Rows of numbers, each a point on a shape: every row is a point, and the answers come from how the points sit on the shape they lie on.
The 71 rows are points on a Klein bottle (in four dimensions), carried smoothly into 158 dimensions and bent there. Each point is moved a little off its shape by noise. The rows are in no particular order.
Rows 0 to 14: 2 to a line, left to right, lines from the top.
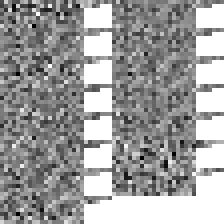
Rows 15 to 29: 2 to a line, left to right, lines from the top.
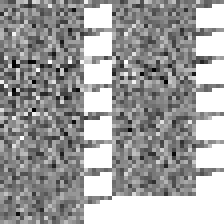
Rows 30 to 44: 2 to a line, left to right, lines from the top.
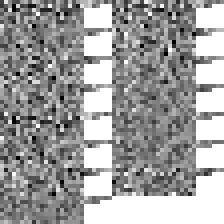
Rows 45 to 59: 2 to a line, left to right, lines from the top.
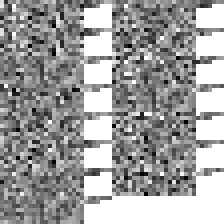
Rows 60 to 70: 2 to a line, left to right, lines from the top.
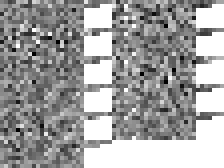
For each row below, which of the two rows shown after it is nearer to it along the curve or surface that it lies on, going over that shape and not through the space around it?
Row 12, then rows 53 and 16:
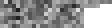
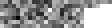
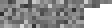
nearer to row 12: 53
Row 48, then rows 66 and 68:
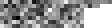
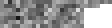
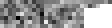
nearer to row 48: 68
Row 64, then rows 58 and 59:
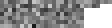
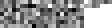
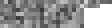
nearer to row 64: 59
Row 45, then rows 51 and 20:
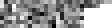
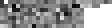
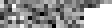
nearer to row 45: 20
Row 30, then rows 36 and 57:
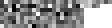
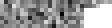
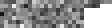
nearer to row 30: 57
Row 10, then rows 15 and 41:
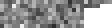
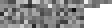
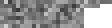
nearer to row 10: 15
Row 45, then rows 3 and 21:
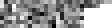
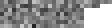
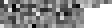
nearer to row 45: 3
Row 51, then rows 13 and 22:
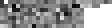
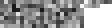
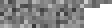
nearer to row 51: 22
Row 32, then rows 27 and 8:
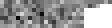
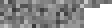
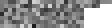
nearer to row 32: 27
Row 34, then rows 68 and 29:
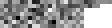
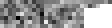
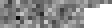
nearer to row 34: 68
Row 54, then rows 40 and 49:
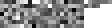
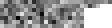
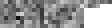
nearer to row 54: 49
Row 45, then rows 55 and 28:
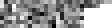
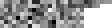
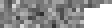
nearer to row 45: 55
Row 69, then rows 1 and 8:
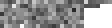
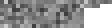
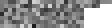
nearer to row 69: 8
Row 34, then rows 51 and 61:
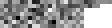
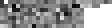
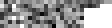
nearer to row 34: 61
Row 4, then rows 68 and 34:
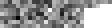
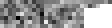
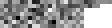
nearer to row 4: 34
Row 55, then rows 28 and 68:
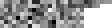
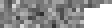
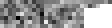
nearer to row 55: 68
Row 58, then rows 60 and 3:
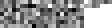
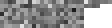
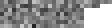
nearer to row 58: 60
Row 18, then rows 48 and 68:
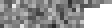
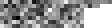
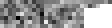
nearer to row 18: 68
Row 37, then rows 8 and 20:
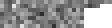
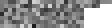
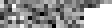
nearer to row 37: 20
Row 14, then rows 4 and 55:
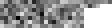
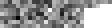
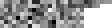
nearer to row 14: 55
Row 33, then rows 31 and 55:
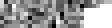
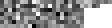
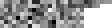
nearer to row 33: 55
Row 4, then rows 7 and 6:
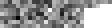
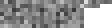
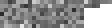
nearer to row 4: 7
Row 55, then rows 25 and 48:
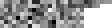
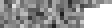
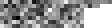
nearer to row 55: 48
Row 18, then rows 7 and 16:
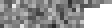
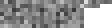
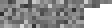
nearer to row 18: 16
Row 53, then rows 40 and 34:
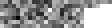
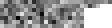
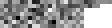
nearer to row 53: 34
